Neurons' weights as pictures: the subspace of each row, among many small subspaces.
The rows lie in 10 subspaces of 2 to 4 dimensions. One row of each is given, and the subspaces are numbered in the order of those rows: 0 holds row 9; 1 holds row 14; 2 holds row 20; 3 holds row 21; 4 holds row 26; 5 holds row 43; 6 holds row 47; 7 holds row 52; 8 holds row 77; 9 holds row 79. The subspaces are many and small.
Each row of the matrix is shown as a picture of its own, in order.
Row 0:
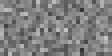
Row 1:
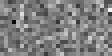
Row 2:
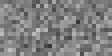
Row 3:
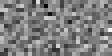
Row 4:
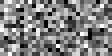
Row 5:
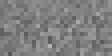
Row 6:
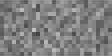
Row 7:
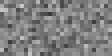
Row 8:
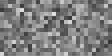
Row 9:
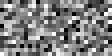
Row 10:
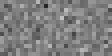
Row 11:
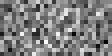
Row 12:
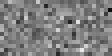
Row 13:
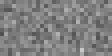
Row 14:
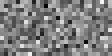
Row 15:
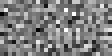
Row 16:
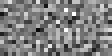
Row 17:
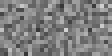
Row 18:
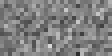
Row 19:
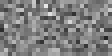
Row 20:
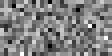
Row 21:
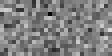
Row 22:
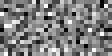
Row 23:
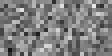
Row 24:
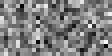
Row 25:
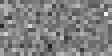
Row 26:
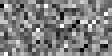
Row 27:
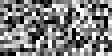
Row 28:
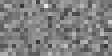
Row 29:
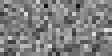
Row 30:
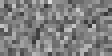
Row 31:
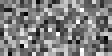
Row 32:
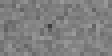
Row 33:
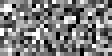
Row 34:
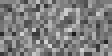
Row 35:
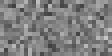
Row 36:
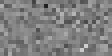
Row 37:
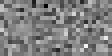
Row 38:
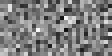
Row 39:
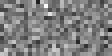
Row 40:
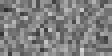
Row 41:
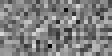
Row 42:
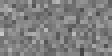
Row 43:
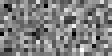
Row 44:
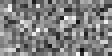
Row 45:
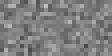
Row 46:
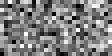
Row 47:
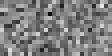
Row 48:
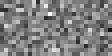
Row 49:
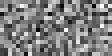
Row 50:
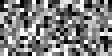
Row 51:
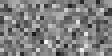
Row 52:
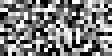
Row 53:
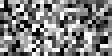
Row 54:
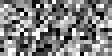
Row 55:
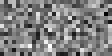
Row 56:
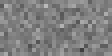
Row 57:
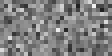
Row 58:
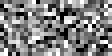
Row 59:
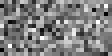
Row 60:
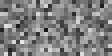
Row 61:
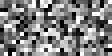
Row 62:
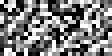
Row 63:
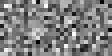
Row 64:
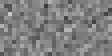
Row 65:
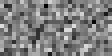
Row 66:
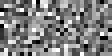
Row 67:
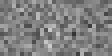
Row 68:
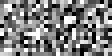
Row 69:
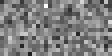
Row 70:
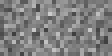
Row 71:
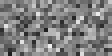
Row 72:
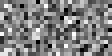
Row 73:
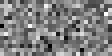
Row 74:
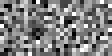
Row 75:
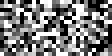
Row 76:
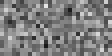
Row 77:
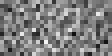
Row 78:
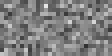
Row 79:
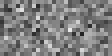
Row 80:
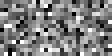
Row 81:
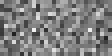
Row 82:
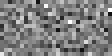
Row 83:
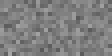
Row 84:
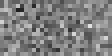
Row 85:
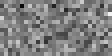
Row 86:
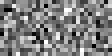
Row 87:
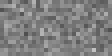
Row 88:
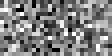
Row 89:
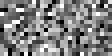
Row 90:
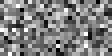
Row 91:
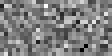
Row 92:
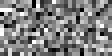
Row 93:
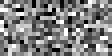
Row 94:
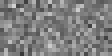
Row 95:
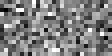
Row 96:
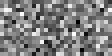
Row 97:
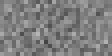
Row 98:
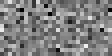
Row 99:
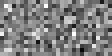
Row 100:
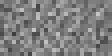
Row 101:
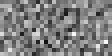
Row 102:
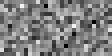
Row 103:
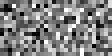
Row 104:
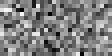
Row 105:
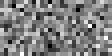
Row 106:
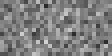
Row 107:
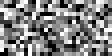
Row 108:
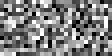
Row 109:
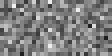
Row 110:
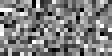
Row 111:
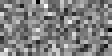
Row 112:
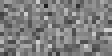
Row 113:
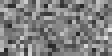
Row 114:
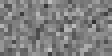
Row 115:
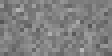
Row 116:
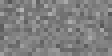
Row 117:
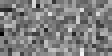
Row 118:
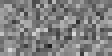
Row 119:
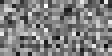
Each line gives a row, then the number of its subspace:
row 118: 6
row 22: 6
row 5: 7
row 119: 1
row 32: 0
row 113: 2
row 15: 7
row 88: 4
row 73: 0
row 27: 1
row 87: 0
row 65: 2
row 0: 1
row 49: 6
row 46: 0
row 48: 3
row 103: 5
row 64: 2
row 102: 0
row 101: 8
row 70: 8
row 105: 2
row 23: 6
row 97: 8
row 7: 0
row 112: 6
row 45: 2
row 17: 6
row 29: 6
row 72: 3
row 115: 4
